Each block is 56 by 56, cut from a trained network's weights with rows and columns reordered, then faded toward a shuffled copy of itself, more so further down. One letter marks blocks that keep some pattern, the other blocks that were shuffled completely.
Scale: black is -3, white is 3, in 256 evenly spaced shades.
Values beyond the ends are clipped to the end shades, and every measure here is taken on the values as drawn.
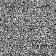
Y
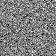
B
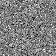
B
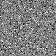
B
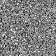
Y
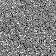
B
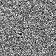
B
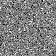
B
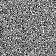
B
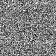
Y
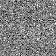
Y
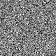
B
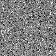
Y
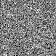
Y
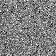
B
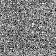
Y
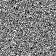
B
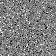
B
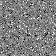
B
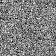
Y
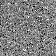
B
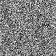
B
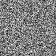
B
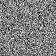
B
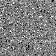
B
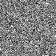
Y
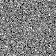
Y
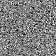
B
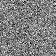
B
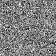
Y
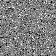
B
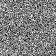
B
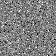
B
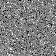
B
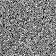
B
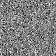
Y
